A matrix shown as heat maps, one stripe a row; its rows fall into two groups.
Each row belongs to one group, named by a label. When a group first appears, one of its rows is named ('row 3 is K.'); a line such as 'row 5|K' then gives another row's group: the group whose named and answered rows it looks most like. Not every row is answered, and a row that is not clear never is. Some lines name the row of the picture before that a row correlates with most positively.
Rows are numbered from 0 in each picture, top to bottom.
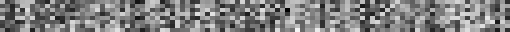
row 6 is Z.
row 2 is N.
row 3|Z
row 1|Z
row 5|Z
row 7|Z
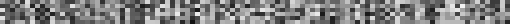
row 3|Z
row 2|N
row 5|N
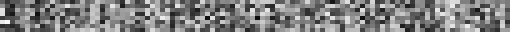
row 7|Z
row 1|Z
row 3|N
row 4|Z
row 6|Z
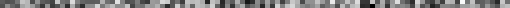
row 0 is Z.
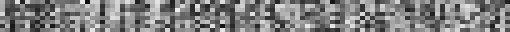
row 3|N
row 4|Z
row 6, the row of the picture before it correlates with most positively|1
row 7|N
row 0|N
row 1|Z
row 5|N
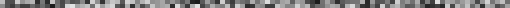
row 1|Z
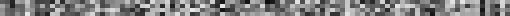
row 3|N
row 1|N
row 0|Z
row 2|Z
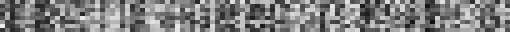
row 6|Z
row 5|N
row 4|Z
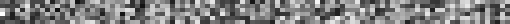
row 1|Z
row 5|Z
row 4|Z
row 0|Z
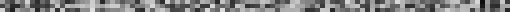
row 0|N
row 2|N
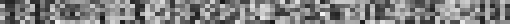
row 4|N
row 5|Z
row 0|Z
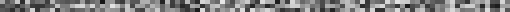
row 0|N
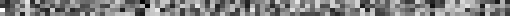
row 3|N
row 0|Z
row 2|N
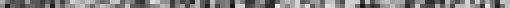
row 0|Z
